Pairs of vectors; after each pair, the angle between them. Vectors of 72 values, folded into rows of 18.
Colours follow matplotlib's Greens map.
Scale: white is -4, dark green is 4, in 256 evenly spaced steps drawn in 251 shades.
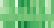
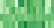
nearly parallel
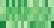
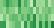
partly aligned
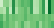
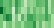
partly opposed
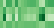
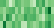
partly opposed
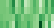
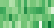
partly opposed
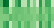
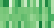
nearly parallel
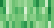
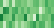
orthogonal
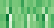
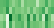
nearly opposite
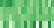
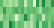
partly opposed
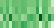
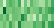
partly opposed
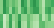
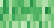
partly aligned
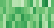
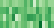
partly aligned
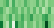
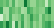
partly aligned
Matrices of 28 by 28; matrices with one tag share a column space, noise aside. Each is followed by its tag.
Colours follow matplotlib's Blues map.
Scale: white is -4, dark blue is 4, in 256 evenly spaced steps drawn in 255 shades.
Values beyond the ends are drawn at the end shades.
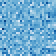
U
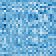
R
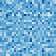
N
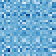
N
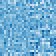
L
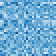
U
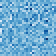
R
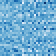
N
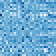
N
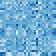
L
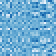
N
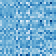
U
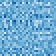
U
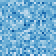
U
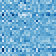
N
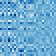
N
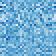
R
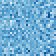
U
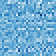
N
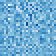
R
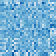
L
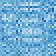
R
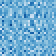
U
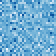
N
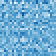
N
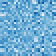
N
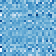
N
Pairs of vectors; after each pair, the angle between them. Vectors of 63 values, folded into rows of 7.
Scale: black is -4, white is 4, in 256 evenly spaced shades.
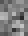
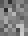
partly aligned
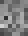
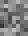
partly opposed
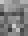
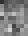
nearly opposite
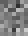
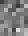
nearly parallel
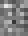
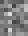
partly aligned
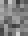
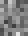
nearly parallel
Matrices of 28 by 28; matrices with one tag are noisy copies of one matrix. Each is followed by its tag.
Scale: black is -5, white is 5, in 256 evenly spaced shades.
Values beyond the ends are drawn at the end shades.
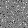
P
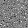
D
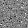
D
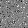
P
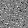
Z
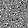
Z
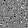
D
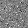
Z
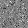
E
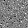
D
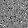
D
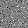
P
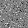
Z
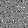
P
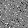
Z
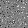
P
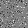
P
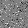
Z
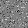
P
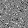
Z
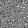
P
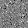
E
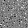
D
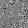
E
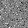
Z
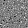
D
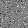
P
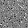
D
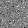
P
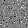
D
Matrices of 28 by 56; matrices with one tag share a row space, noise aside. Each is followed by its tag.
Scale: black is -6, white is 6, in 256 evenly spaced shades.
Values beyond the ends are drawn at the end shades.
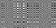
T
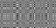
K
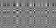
K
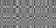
K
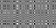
K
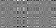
T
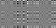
T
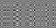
K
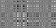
T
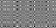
K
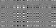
T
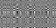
K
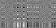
T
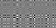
K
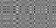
K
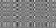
K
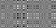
T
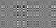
T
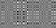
T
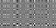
K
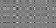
K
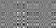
T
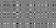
K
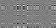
T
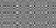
K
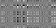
T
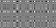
K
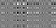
T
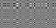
K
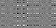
T
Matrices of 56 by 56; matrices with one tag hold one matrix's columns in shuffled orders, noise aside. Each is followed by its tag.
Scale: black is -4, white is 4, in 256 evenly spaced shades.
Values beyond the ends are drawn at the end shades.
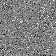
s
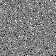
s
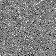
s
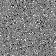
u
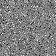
u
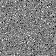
u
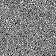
s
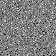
s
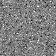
u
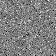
s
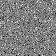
s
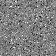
u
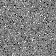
u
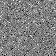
s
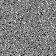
s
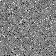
s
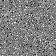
u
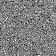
u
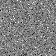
s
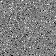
s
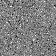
u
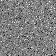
s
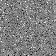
s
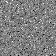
s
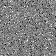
u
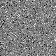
u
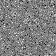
u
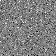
s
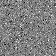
u
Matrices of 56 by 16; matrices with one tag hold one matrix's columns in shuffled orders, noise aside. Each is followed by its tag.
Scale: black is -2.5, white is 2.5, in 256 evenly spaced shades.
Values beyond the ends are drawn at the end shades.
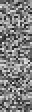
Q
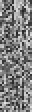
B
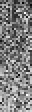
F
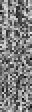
B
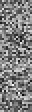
Q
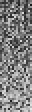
F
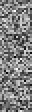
Q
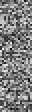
Q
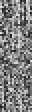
B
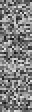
Q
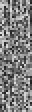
B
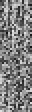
B
